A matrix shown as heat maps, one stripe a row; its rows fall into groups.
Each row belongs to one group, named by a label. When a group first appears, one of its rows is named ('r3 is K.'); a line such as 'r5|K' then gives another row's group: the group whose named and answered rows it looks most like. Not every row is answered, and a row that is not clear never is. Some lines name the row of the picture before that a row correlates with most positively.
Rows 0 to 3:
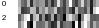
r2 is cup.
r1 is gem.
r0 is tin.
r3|cup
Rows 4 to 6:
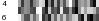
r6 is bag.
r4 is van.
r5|van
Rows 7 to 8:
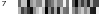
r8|van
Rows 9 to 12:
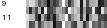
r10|bag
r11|cup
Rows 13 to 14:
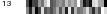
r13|bag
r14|gem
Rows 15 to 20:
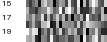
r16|bag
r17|gem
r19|cup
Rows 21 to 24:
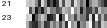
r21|cup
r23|tin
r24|gem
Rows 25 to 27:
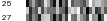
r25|van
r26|bag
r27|van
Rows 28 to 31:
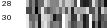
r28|bag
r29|gem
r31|tin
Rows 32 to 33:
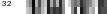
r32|tin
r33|tin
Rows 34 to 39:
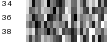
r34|tin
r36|tin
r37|gem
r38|cup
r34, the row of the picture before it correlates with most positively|33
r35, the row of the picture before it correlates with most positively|33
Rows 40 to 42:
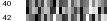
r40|van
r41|van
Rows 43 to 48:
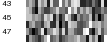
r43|bag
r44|gem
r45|tin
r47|gem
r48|van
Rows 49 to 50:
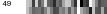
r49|tin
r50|bag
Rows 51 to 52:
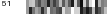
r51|cup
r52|bag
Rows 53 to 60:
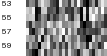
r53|bag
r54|cup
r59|van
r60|gem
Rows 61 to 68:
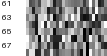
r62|tin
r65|bag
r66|tin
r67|cup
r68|cup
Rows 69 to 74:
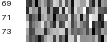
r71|van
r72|tin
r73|gem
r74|van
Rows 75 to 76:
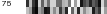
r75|bag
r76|gem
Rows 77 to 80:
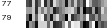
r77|gem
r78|bag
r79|gem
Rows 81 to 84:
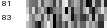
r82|gem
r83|tin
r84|van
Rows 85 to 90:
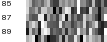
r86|tin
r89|van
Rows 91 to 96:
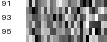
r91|bag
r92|gem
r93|tin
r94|gem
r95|bag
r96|cup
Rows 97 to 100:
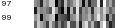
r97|tin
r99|tin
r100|cup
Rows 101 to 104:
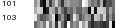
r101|bag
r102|cup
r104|bag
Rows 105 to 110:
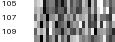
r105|cup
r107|van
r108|tin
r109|cup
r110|tin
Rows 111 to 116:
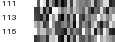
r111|cup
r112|bag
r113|van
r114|gem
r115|cup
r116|van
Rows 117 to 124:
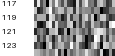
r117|van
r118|gem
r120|gem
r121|van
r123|gem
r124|bag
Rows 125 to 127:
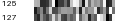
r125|tin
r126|gem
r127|van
